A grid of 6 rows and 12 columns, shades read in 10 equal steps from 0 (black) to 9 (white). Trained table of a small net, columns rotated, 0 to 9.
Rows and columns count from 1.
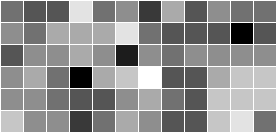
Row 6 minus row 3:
4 0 0 -4 -1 5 0 -1 -2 2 3 -1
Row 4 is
5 6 4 0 6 7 9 3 3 6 7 7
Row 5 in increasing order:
3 3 3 4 4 5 5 5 6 7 7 7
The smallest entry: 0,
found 2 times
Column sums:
29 28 27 25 28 32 31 23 20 33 31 30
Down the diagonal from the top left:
4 4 5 0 3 6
